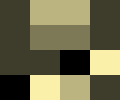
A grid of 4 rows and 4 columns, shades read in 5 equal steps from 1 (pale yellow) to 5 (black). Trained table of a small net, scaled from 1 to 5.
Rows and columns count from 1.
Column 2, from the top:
2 3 4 1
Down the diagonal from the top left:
4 3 5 4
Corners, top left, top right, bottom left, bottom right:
4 4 5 4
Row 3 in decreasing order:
5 4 4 1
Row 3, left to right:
4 4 5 1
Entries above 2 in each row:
2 4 3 2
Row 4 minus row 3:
1 -3 -3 3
